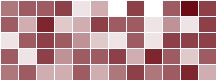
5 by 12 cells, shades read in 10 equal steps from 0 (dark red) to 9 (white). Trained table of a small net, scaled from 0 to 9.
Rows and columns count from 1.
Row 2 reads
3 6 1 7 6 2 3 3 8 5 8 2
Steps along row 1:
down same down up down up down up down down up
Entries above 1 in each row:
11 11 12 11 11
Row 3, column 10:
2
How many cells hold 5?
3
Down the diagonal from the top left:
4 6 2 5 3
